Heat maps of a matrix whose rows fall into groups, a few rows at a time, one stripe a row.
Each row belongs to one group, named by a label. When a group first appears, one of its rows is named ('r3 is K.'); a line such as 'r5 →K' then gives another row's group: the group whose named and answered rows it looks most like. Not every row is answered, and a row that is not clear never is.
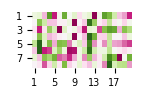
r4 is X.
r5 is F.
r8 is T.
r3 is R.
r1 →F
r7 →R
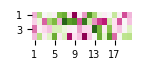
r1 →X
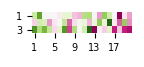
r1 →F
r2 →T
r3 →F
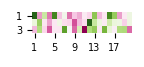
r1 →R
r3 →X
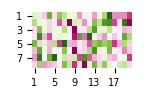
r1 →F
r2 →T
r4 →X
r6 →X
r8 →X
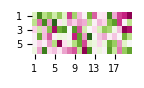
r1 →F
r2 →R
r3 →F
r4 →X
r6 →R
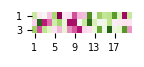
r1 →R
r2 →X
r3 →T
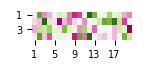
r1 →X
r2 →R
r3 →F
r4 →X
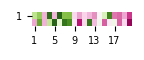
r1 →F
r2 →F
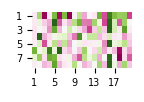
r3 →T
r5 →T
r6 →F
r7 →F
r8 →T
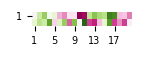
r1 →R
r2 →F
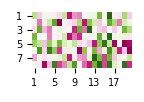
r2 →R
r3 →X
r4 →T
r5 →F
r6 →F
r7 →T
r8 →T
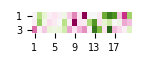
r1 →R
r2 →X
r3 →T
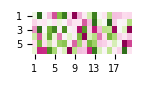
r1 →X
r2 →T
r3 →F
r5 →X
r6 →T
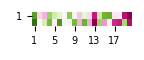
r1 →F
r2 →F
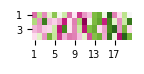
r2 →R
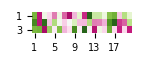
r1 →R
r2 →R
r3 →F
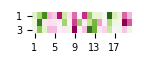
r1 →R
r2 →X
